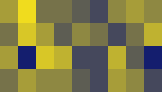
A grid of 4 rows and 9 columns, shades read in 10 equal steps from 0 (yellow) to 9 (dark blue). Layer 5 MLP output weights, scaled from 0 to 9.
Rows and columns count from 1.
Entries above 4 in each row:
4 5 5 4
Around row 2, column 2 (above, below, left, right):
0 9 5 3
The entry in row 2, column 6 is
5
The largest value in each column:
5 9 5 6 7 7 7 6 9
